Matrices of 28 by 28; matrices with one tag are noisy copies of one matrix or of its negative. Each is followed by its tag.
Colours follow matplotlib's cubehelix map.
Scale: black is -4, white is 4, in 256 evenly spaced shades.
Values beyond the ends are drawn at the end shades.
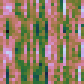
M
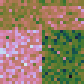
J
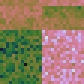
J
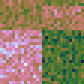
J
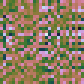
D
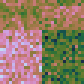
J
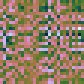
D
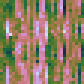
M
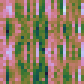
M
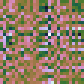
D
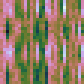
M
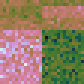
J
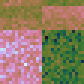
J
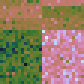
J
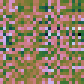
D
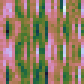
M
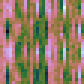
M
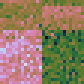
J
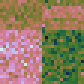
J
